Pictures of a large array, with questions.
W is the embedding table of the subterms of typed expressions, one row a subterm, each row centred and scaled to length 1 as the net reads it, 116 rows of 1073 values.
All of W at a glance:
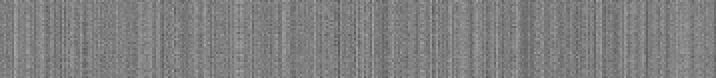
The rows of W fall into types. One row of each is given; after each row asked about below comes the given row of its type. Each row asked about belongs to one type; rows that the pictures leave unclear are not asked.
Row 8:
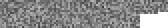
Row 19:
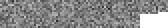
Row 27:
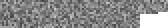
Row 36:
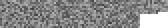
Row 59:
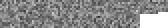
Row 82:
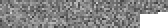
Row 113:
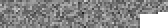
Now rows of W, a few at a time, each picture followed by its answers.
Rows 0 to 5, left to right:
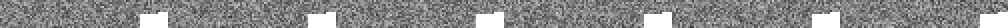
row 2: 36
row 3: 59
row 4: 113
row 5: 82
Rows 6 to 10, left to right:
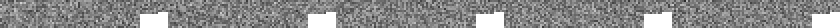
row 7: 59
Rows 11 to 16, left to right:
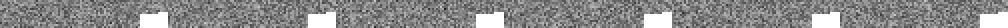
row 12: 36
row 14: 27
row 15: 59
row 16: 36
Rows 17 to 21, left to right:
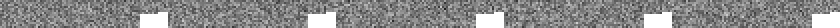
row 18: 36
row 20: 27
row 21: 19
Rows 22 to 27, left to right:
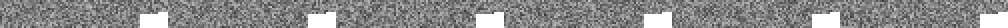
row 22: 36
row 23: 36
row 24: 59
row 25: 36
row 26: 113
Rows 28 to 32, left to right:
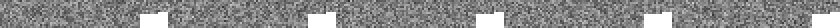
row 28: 113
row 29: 113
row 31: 36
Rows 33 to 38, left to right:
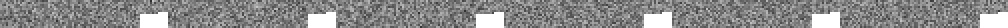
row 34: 27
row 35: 59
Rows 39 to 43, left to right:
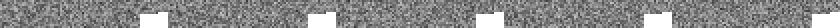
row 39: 59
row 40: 59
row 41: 27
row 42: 27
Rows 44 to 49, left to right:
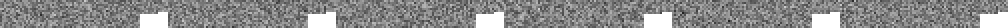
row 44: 36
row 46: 19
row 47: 59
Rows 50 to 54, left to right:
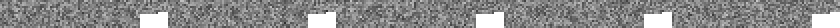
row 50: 113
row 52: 113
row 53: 113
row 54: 36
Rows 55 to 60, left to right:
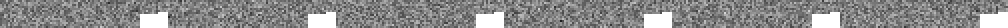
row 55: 113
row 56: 27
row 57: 36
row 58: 113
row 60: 36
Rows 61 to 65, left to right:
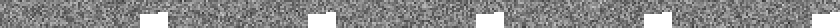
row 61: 113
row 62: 19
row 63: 19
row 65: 27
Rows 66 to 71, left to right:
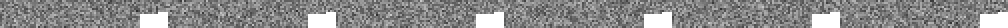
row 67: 19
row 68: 36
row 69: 113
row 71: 82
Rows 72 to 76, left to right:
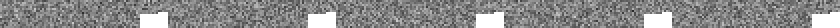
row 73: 19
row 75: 19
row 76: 36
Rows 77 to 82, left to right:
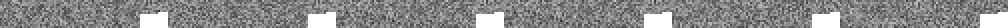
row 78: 36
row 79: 19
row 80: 19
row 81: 19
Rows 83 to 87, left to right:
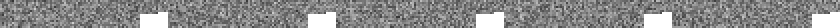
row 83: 27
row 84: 59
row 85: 82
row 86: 59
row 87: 27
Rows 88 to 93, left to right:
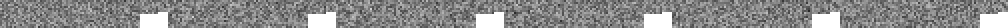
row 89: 113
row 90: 59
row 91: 59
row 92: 27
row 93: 19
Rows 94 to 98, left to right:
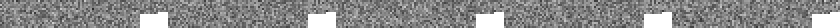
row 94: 82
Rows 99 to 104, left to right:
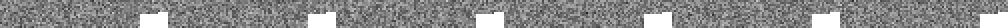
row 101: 113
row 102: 113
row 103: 36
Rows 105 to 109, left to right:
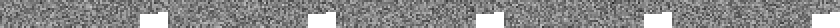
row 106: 82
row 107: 27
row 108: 19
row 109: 36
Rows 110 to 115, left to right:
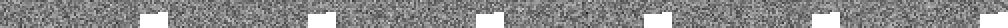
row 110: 27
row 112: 82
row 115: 27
